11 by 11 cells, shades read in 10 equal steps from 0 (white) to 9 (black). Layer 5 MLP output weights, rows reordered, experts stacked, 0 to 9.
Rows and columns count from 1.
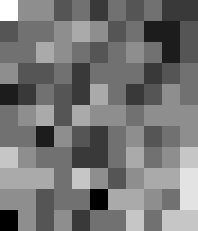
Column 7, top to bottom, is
5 6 5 5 5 4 5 5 6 3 5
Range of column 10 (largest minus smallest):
6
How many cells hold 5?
36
